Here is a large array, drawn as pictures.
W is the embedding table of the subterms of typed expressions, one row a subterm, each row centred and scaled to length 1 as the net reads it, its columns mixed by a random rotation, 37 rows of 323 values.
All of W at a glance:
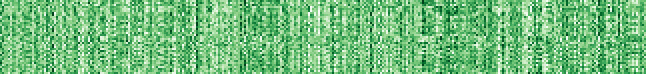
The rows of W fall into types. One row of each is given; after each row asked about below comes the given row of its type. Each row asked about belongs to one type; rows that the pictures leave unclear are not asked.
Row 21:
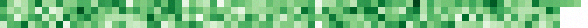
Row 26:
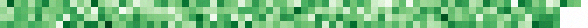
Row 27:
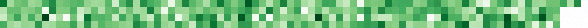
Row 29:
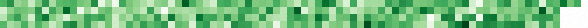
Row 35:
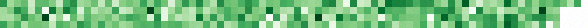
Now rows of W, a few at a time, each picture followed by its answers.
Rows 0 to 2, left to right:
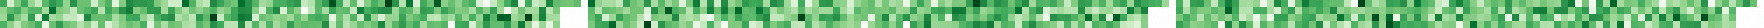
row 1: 21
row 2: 27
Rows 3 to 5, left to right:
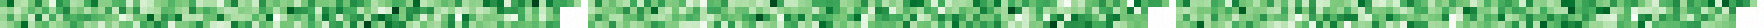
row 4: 29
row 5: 29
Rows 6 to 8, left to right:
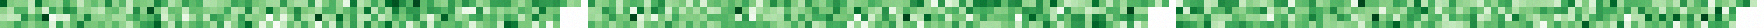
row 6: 35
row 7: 35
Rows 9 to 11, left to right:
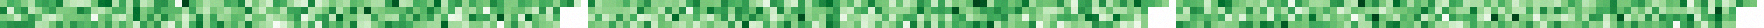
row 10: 27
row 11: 26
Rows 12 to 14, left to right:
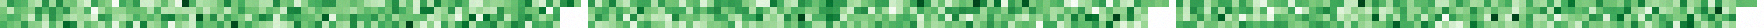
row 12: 29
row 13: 27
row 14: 35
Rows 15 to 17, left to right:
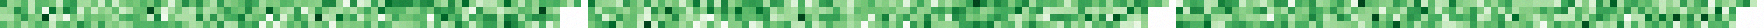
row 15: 35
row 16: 21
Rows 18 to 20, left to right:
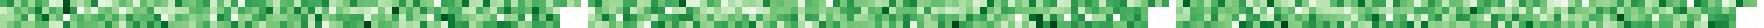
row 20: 26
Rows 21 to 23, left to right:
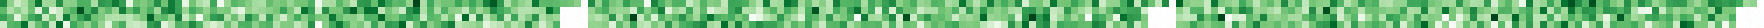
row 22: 35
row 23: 35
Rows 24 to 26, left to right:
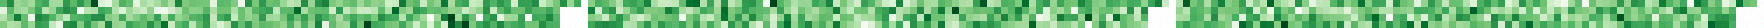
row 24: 29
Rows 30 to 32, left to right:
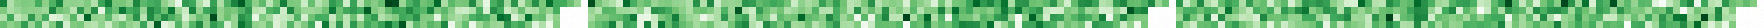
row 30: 27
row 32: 27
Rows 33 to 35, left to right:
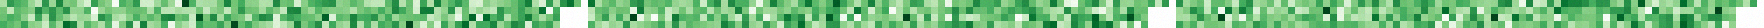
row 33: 29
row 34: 27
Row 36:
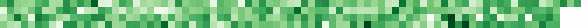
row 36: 29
